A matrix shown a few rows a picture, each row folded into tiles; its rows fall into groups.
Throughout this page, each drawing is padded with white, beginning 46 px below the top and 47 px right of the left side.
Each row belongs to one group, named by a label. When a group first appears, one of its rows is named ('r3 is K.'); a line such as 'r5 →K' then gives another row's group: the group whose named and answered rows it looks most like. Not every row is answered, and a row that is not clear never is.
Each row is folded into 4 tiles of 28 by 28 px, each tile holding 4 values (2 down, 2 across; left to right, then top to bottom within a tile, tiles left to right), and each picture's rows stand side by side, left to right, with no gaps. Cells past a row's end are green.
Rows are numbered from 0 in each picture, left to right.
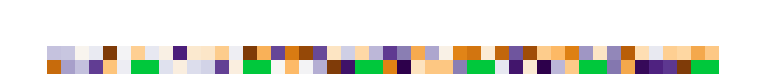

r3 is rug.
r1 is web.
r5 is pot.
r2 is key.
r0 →rug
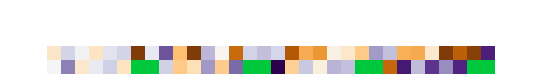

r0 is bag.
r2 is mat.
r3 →rug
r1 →key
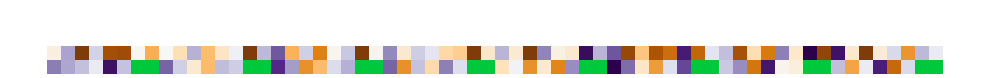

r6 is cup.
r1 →bag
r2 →bag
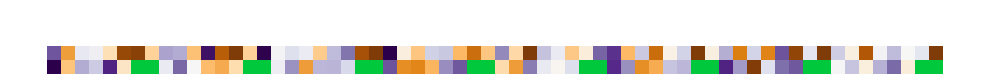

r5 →bag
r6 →cup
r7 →cup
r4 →key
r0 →pot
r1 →rug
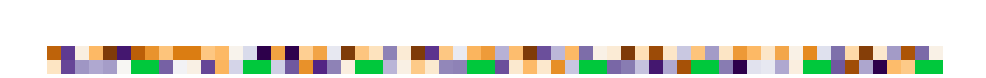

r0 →web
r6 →bag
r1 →mat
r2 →web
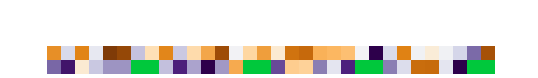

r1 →web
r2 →mat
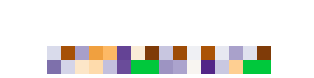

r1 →cup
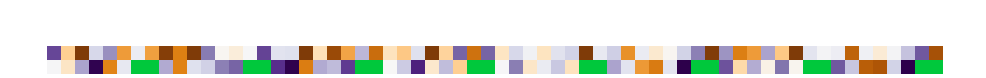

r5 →cup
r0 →key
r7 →cup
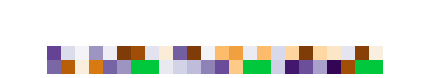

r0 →pot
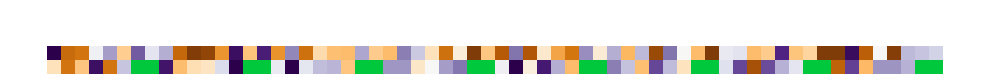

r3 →web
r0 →key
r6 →cup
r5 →cup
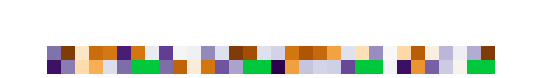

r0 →bag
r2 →mat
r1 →pot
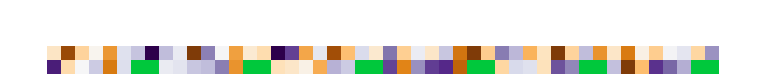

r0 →mat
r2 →rug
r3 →pot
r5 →mat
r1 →pot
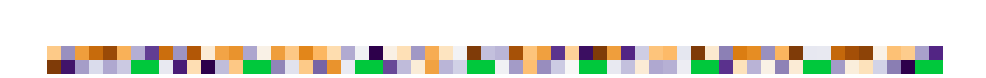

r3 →bag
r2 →mat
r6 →pot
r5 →web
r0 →rug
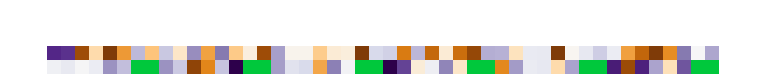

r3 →bag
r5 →mat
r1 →cup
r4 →rug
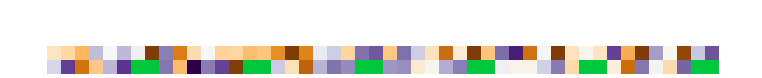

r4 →rug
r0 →cup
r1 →pot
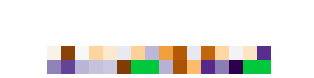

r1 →mat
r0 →bag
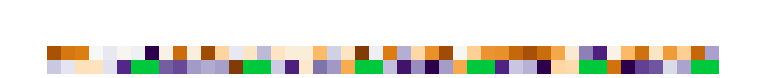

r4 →mat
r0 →mat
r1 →bag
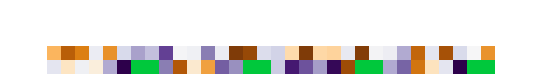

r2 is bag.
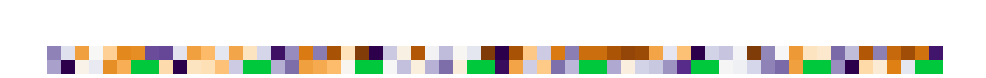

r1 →rug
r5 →mat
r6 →pot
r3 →cup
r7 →rug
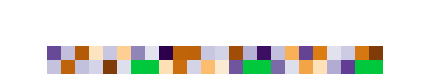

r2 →cup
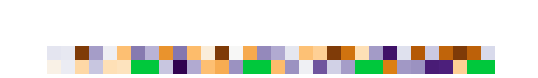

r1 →rug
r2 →rug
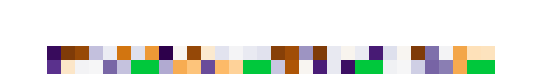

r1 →key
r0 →pot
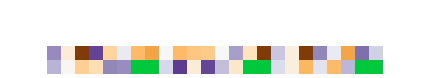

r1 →cup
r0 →pot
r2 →key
